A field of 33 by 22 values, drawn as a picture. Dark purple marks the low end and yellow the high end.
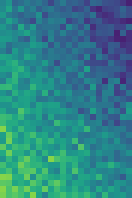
Fine speckle covers the field. The ninth with the highest average is the bottom left. The halves do not mirror each other. The top right is the ninth with the lowest average. No single row or column stands out from its neighbours. The values follow a bell shape. There are no regular stripes. Values rise toward the bottom left.
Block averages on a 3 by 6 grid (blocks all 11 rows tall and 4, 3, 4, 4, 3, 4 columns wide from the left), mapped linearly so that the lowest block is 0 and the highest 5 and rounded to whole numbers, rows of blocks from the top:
322100 / 433221 / 554433
